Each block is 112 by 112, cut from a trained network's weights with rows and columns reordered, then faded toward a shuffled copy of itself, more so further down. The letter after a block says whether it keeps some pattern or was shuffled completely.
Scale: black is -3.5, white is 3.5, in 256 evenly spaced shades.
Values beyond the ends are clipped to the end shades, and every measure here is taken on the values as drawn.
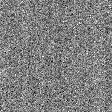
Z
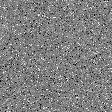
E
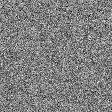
E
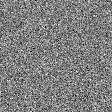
E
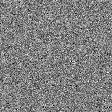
Z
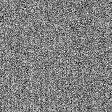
Z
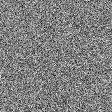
E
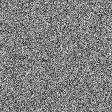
E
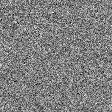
E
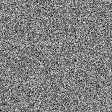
E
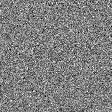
Z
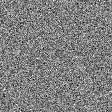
E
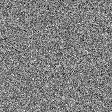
E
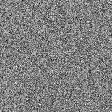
Z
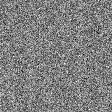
Z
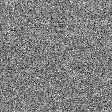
Z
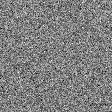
Z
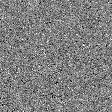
E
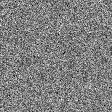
E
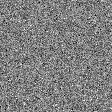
E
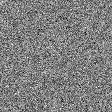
Z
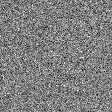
E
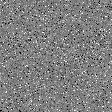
Z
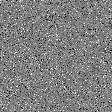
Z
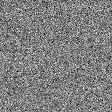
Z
